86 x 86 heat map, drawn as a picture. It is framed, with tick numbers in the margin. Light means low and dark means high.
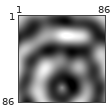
Rings: centred on the bottom middle. Lone odd cells: none. Average level on the scale: 60%. Ninth with the highest average: bottom middle.
